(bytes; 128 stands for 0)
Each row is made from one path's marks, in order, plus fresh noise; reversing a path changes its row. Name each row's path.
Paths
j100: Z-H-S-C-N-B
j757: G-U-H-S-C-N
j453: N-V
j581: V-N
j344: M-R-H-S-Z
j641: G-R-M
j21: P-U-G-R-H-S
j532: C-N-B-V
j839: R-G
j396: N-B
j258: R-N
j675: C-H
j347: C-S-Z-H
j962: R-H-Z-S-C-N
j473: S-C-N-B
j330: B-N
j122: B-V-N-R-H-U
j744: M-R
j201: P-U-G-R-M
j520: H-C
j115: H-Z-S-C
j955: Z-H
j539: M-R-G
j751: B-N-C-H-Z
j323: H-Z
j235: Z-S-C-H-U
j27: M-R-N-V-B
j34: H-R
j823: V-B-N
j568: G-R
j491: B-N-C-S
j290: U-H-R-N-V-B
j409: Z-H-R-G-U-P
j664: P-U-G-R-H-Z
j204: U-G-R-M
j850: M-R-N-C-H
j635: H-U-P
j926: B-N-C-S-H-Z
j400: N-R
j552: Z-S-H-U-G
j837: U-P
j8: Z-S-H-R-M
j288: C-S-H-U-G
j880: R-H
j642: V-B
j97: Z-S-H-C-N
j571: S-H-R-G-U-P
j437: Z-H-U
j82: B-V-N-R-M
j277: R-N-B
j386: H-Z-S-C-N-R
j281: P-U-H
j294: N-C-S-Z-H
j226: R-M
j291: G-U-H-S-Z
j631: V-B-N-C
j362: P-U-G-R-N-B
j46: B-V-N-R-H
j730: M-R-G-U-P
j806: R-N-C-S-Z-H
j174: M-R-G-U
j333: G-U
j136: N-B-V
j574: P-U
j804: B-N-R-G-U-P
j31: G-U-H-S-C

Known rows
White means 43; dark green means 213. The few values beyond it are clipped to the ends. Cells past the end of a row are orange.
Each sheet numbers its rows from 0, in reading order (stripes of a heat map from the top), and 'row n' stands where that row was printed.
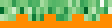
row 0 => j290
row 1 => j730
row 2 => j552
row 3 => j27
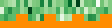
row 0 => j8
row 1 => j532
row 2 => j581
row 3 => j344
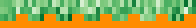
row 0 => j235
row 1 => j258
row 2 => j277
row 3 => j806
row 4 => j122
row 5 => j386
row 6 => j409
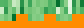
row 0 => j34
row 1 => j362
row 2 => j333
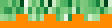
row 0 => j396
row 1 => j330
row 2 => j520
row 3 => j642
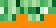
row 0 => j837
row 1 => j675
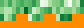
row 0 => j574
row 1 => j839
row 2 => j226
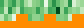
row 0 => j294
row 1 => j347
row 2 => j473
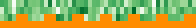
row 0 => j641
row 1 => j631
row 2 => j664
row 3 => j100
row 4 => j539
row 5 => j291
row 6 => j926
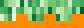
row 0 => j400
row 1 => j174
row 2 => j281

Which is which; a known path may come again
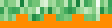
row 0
j491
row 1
j850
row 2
j46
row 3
j757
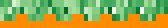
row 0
j744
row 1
j804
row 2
j288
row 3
j281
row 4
j664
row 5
j201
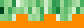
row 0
j473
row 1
j115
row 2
j100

